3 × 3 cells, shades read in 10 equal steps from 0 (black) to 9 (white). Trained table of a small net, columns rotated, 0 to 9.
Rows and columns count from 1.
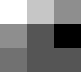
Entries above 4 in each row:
3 1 0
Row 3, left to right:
4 3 3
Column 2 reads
7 3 3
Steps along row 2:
down down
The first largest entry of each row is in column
1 1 1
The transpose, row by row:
9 5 4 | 7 3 3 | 5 0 3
